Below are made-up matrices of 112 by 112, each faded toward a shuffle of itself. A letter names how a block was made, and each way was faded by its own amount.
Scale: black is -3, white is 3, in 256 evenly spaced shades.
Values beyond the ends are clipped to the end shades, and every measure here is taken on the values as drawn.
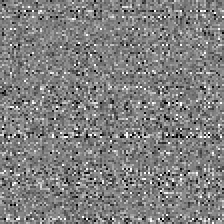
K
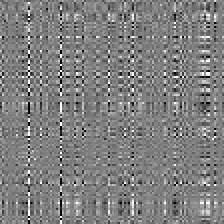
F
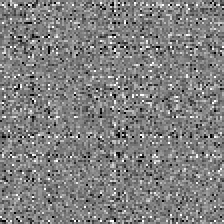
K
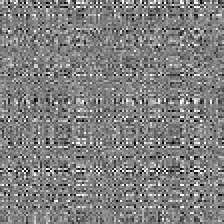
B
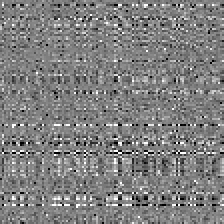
B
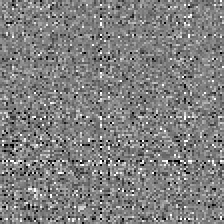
K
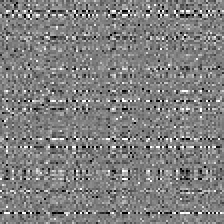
B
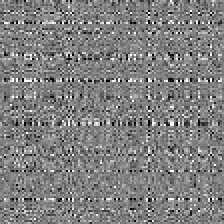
B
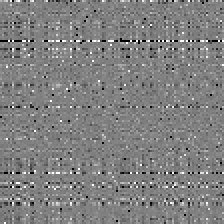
B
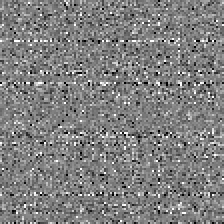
K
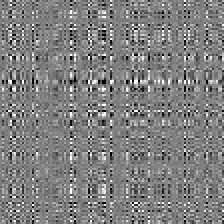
F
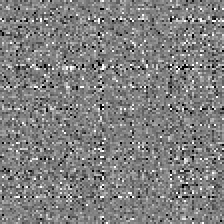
K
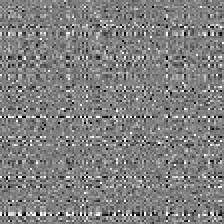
B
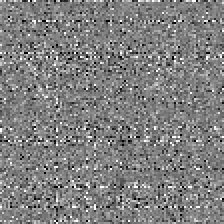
K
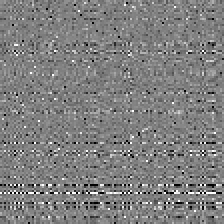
B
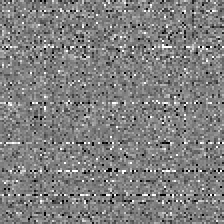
K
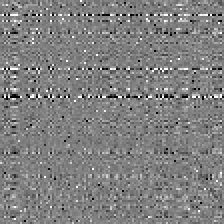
B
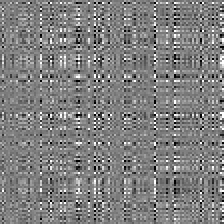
F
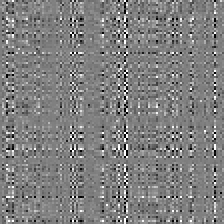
F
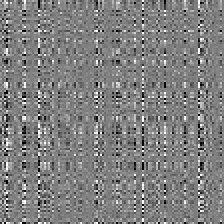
F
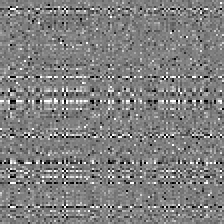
B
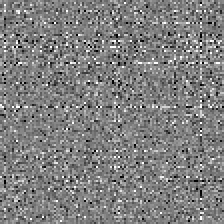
K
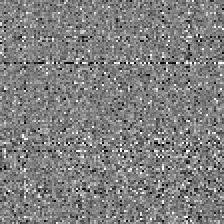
K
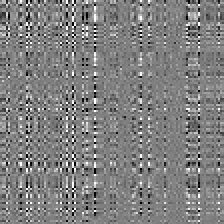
F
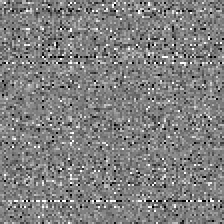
K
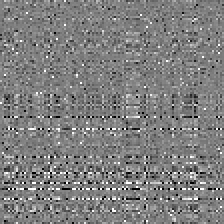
B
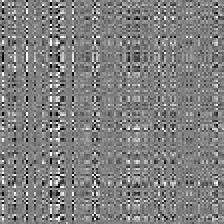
F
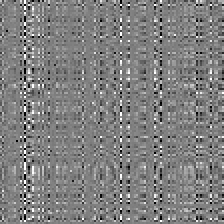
F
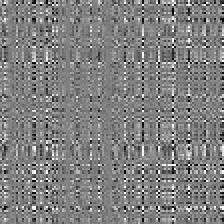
F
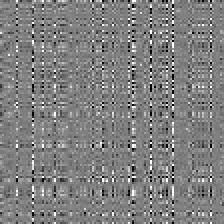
F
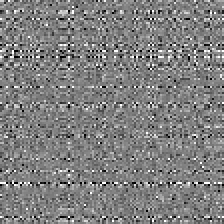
B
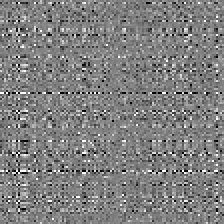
B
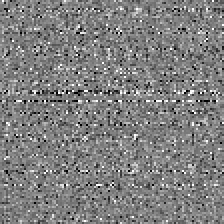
K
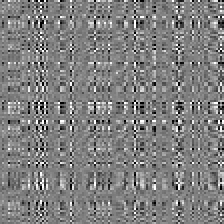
F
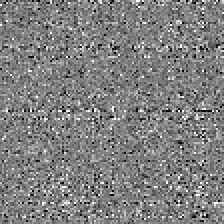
K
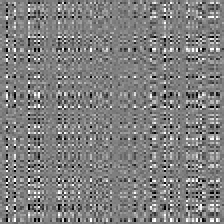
F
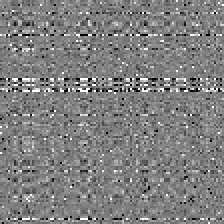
B
